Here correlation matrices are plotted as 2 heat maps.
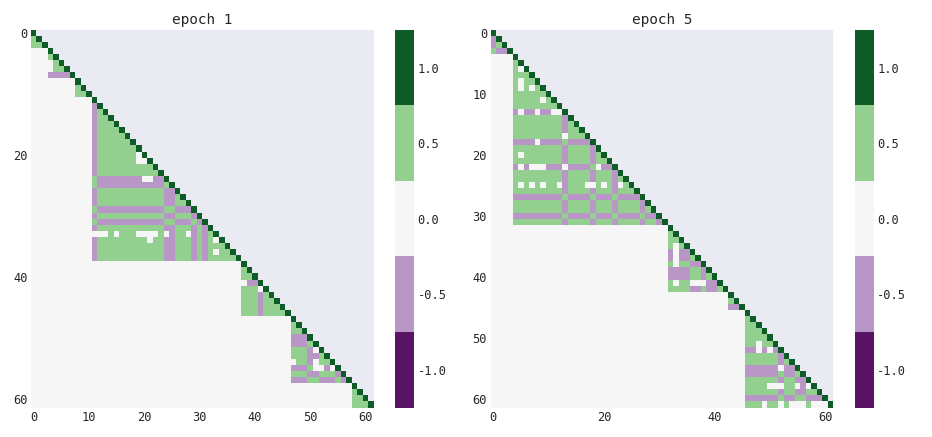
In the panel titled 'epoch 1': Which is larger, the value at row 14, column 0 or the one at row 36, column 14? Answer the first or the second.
the second
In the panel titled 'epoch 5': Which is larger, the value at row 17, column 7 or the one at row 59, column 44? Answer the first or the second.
the first
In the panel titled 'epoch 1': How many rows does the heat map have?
62
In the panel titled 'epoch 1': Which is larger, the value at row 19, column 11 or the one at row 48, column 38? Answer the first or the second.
the second
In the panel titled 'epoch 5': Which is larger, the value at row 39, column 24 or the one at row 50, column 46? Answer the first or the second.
the second
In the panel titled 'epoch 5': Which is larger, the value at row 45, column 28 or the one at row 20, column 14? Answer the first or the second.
the second
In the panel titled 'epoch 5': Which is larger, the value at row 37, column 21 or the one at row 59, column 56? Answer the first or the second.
the first
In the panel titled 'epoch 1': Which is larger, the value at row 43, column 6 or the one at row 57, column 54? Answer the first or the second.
the first
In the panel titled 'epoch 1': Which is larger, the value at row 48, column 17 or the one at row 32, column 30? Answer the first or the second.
the second
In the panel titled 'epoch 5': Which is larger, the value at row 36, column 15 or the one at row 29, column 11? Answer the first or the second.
the second
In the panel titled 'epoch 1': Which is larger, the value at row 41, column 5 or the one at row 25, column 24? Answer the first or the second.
the second
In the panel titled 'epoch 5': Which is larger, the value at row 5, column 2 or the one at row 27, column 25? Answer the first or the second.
the first
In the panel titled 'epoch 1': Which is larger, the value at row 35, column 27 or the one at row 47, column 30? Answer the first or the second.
the first
